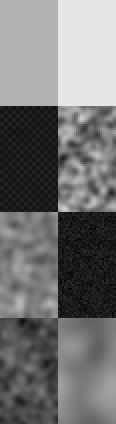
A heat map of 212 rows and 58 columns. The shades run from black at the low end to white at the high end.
The table splits into 4 rows of 2 panels. Panel 1,1: high, flat. Panel 1,2: very high, flat. Panel 2,1: very low, checkered, faint in contrast. Panel 2,2: middling, blotchy, strong in contrast. Panel 3,1: middling, blotchy. Panel 3,2: very low, fine-grained, faint in contrast. Panel 4,1: low, blotchy. Panel 4,2: middling, smooth.
